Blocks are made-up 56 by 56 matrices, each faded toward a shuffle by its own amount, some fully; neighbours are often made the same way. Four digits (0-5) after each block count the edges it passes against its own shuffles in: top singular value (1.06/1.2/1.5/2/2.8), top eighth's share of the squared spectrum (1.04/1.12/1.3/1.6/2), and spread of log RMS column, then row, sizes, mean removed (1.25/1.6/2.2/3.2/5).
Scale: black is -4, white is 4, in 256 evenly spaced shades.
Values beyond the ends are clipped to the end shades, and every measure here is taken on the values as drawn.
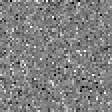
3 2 0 0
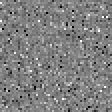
0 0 0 0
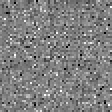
3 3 0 1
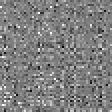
4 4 2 2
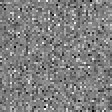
3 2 1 0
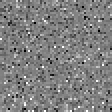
0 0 0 0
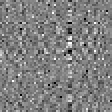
4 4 2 2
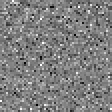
2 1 0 0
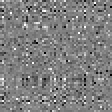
4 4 2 2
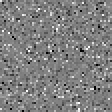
0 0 0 0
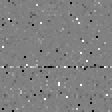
3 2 0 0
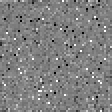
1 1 0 0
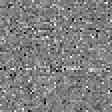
3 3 0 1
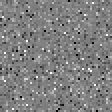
1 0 0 0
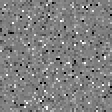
1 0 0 0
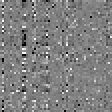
4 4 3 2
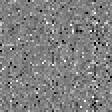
3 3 1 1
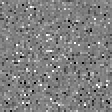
2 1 0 0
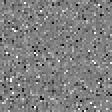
2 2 0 0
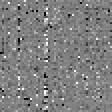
4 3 2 1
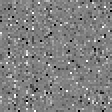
2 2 1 0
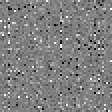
3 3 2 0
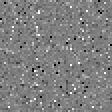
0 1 0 0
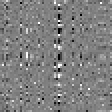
4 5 3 2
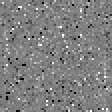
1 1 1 0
